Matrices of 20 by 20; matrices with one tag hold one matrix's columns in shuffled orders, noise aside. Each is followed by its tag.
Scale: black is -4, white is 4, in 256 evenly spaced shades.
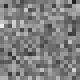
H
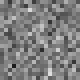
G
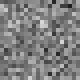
H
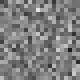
G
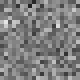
H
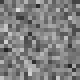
G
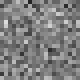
H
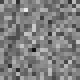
G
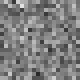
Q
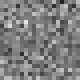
H
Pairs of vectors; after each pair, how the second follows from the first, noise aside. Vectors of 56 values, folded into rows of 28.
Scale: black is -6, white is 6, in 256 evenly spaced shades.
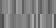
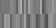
wrapped around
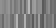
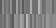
reversed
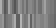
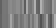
reversed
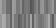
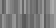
reversed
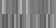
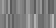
reversed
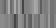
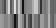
scaled up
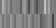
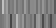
wrapped around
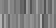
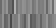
reversed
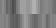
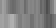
wrapped around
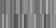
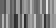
scaled up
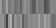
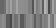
reversed
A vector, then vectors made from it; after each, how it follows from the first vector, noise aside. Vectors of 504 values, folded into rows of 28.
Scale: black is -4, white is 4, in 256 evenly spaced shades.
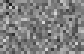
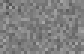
shrunk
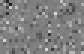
partly zeroed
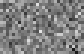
reversed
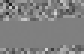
partly zeroed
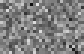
reversed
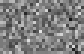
reversed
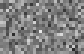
reversed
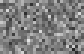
reversed
